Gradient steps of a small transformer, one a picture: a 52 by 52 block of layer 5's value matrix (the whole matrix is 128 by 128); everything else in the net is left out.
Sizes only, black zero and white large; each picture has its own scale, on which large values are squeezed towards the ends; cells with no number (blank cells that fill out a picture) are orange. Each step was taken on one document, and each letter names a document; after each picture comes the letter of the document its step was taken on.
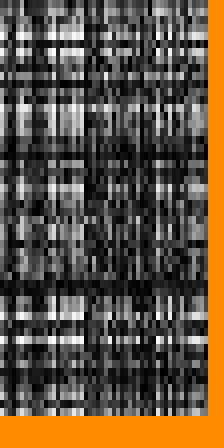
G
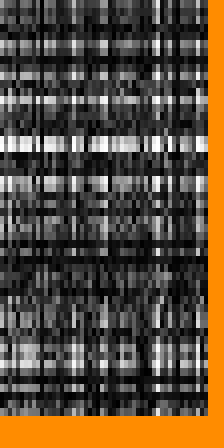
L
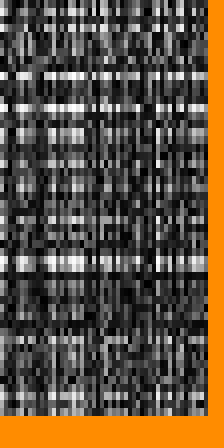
G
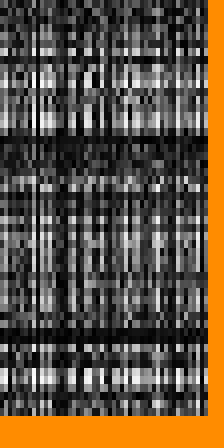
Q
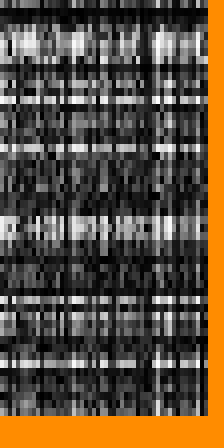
L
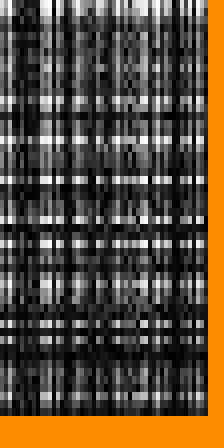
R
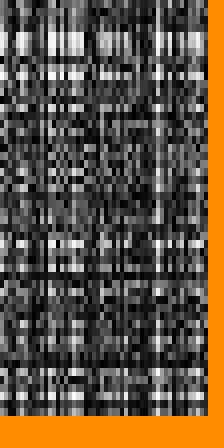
G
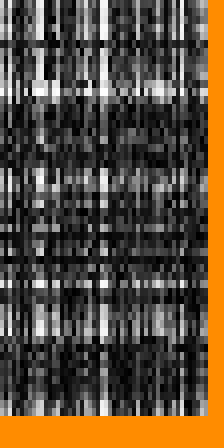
L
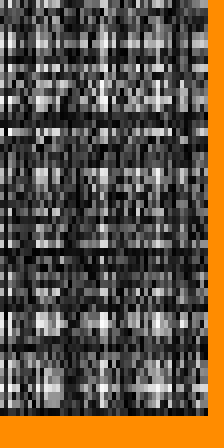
L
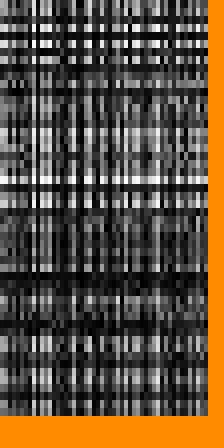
Q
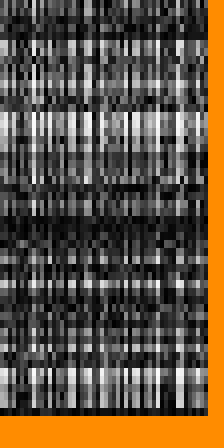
Q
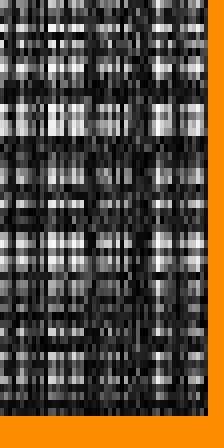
G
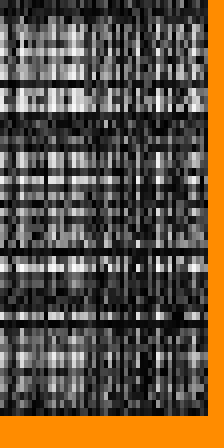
G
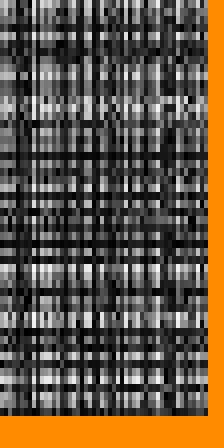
Q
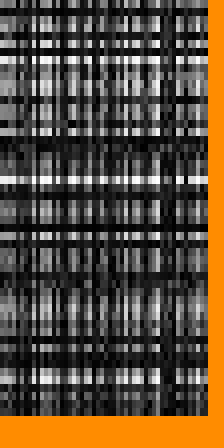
Q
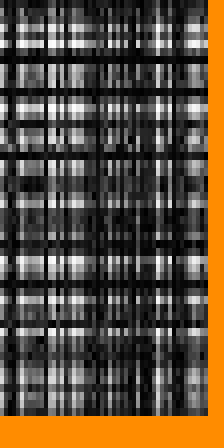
G
